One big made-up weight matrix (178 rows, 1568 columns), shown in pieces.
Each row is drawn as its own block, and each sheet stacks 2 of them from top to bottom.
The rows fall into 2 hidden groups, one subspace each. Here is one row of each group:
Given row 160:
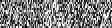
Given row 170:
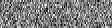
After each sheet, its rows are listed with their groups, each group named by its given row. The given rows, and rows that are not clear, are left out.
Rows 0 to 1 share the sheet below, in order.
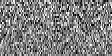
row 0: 160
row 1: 170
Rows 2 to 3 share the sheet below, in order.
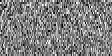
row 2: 170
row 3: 170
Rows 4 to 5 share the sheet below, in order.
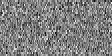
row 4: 160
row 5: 170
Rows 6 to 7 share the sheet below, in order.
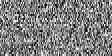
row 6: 170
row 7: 160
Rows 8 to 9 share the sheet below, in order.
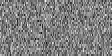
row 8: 160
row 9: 160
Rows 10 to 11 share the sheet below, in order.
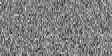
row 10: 170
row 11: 160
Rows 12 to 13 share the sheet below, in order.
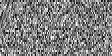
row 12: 170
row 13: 160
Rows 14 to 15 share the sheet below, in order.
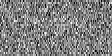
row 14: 170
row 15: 170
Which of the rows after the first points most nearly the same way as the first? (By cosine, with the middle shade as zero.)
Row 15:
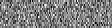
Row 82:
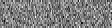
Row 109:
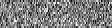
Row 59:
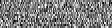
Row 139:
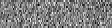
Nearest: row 59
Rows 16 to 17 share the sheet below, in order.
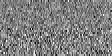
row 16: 160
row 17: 170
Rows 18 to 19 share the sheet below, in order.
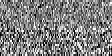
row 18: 170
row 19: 160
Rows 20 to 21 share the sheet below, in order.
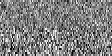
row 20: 170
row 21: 160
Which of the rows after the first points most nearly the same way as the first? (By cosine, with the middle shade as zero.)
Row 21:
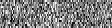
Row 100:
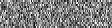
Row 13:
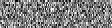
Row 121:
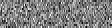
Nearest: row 13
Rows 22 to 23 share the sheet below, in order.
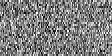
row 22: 160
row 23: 170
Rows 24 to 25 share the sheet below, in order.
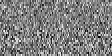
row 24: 170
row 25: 160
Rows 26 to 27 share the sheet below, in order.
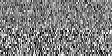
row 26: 160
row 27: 170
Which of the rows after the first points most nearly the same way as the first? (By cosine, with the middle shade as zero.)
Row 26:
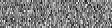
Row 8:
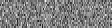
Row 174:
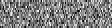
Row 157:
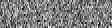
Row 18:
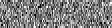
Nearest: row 174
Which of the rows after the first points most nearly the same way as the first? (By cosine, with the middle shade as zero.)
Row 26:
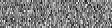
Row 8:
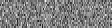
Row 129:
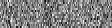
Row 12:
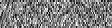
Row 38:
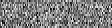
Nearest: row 12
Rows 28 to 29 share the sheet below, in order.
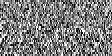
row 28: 160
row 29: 170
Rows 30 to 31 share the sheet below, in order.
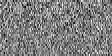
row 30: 170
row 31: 170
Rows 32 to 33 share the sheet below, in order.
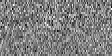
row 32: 160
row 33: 170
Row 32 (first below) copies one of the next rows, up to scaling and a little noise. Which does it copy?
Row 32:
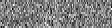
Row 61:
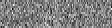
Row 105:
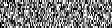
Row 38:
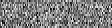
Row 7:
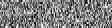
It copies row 61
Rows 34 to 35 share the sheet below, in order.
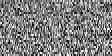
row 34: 160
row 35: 160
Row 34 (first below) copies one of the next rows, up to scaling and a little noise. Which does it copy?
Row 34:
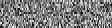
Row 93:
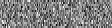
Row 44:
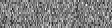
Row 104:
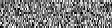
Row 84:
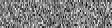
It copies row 104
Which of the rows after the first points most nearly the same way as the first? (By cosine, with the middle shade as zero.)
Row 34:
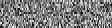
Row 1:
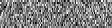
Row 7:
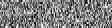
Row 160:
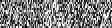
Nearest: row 160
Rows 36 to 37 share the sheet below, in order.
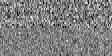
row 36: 160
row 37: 160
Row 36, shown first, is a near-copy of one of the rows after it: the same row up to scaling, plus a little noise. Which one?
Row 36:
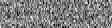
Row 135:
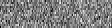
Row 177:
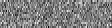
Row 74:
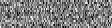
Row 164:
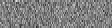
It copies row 74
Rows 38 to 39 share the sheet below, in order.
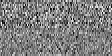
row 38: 160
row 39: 160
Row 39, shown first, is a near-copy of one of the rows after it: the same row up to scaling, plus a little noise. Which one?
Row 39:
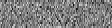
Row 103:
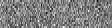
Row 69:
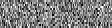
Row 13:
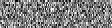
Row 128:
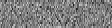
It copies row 128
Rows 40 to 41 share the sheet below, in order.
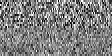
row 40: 170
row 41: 160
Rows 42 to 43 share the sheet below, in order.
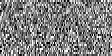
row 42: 170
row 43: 160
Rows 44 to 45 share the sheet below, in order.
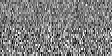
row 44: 160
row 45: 160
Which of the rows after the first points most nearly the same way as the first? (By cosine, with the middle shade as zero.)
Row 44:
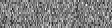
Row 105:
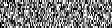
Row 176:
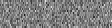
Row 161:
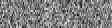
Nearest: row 105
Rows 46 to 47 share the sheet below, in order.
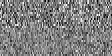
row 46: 160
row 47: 160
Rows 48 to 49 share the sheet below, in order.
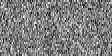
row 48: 170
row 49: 160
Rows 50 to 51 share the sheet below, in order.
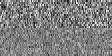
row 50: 170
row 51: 160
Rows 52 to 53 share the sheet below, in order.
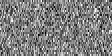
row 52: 160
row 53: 170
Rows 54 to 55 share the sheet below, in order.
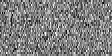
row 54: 160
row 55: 170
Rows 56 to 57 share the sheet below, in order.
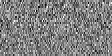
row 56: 170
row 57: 170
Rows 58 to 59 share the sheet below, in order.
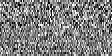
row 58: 160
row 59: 170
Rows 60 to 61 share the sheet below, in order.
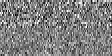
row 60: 160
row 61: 160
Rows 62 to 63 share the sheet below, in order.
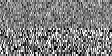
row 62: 170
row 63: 170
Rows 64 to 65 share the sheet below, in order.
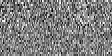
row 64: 160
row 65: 160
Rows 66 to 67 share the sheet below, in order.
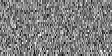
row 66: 160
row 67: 170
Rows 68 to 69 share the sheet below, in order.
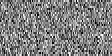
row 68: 170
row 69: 160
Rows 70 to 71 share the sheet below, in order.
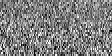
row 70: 160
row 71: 170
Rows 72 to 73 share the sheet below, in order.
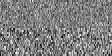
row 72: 170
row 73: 160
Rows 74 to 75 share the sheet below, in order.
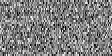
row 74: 160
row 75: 160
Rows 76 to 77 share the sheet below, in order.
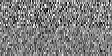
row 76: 170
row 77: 170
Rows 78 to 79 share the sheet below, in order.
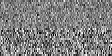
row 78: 170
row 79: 160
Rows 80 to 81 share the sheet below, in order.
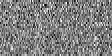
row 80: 170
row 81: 160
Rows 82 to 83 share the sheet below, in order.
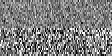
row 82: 160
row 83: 170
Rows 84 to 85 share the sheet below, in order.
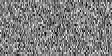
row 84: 160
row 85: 170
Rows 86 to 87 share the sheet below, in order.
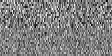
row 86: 160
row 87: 170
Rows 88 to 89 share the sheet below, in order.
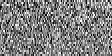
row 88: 160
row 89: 160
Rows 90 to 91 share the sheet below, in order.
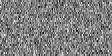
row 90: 170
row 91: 170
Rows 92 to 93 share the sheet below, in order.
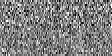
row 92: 160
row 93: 160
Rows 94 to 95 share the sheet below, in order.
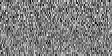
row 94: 170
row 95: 170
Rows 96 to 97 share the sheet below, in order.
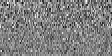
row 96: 160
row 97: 160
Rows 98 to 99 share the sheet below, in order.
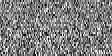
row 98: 170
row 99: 170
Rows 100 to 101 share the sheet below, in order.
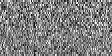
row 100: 170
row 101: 170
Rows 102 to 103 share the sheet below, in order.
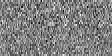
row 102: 160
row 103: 160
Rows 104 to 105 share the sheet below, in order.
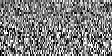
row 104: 160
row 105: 160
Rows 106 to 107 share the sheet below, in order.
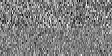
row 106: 160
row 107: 170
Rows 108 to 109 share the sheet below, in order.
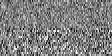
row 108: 170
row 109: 170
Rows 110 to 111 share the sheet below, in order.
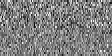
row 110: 170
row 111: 170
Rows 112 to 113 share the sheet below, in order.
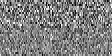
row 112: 160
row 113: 160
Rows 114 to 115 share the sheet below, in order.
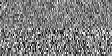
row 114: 170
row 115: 170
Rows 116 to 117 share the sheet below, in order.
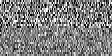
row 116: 170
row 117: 170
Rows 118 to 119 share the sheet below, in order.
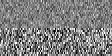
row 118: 160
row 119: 170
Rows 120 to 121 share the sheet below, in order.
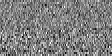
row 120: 170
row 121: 160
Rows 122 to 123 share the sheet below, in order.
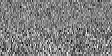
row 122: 170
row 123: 160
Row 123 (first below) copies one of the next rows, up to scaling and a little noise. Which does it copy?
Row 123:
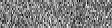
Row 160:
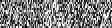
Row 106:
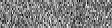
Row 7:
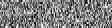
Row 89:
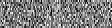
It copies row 106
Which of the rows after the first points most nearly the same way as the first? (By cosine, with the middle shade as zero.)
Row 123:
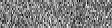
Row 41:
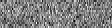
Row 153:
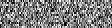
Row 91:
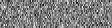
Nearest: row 41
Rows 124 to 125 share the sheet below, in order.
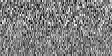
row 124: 160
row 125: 170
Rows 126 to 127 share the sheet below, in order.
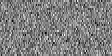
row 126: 170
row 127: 170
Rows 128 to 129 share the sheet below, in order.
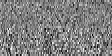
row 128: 160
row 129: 160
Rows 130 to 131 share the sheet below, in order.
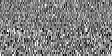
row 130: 170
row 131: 160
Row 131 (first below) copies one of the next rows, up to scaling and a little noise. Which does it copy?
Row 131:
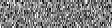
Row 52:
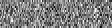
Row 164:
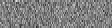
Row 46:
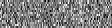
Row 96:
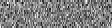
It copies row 96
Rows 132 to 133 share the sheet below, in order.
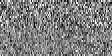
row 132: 170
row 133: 160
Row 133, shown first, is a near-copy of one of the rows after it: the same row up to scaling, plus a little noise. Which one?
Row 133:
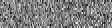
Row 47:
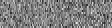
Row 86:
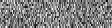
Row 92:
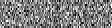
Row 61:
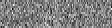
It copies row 47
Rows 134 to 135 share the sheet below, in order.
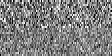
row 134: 160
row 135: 160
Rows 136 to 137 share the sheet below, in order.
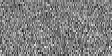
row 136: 160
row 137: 160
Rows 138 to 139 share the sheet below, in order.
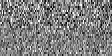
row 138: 160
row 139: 170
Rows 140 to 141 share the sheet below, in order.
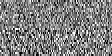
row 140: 170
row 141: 160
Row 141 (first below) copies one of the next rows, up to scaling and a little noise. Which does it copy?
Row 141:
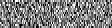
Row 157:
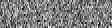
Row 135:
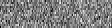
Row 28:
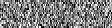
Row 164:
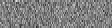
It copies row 164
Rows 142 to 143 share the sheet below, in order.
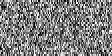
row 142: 170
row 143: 170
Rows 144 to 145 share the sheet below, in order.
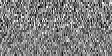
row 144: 170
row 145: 170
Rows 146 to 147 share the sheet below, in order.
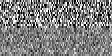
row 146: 170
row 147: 160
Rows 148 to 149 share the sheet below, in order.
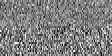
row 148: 160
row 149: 170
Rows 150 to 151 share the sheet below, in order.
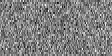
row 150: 170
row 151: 170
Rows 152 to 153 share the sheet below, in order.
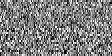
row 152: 170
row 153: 160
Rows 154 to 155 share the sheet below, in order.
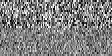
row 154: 160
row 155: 170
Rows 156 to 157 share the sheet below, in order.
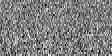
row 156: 170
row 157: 160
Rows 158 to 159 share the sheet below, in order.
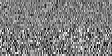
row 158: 170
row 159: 160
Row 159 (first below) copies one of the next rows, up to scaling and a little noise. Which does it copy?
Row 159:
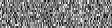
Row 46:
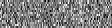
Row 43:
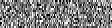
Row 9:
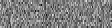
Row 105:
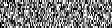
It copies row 46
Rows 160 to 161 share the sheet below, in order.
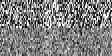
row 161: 160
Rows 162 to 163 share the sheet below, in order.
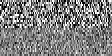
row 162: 170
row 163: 170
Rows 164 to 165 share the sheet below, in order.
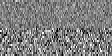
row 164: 160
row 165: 170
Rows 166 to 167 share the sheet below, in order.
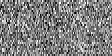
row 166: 160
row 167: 160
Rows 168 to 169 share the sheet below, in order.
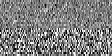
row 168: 170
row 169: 170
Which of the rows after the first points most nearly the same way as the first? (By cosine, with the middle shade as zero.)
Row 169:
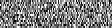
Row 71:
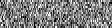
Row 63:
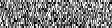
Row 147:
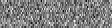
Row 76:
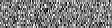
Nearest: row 76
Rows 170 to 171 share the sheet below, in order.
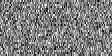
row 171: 170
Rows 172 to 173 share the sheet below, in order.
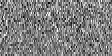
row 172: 170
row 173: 170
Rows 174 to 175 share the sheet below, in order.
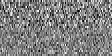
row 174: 160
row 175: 160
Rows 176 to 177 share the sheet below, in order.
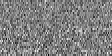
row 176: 160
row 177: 160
